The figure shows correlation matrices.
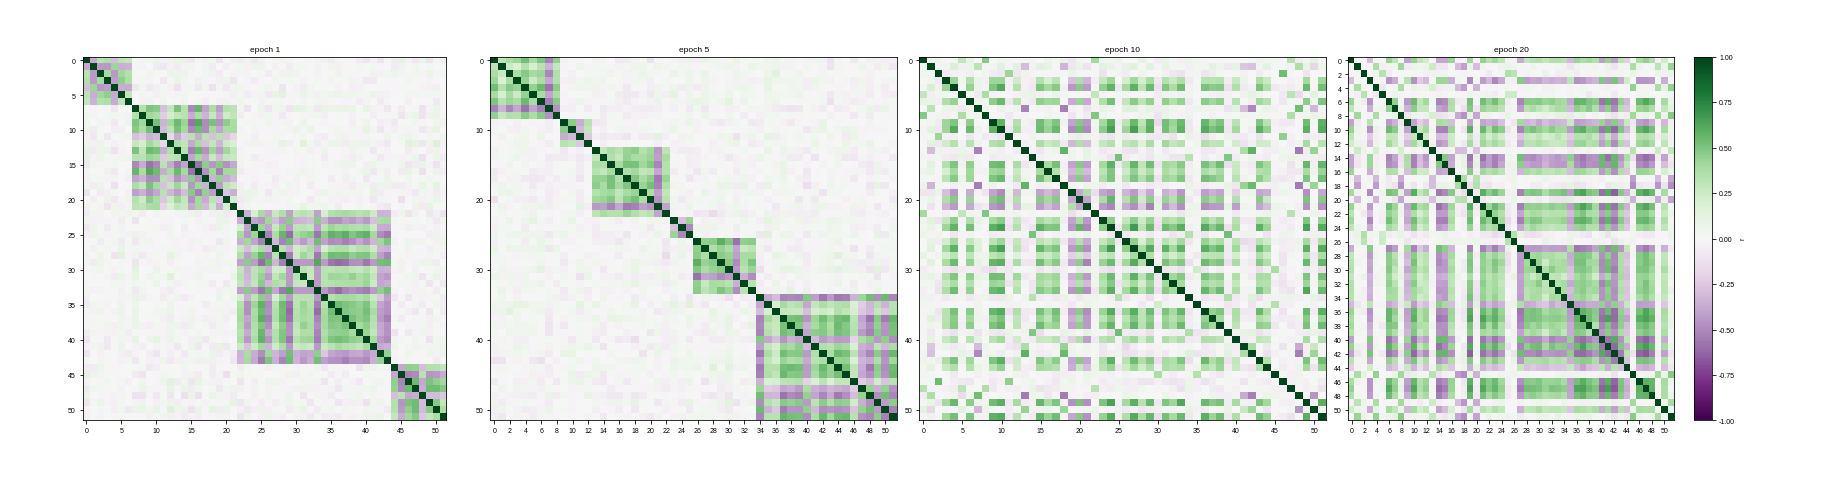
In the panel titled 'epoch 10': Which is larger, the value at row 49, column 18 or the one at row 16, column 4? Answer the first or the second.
the second
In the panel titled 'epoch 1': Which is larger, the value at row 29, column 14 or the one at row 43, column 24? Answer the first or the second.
the first
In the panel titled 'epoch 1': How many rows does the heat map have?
52
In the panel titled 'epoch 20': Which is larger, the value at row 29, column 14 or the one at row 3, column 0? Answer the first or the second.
the second
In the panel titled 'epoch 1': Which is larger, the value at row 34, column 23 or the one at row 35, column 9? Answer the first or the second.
the second
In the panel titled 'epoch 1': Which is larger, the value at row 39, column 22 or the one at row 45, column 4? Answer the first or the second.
the first
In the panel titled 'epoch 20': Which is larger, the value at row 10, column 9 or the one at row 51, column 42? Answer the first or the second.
the second
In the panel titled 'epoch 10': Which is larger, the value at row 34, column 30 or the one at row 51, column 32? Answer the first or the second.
the second
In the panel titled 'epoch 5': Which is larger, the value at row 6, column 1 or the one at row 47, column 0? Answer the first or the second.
the first
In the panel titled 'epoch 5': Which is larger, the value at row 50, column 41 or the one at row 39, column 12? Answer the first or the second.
the second
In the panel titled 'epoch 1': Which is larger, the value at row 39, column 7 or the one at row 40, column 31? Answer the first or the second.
the second
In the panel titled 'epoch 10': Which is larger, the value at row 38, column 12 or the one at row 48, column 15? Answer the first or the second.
the first
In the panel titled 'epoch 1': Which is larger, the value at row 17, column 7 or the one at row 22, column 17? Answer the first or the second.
the second
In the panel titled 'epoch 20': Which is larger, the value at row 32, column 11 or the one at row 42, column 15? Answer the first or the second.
the second
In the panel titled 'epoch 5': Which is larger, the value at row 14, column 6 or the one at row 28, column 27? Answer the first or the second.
the second
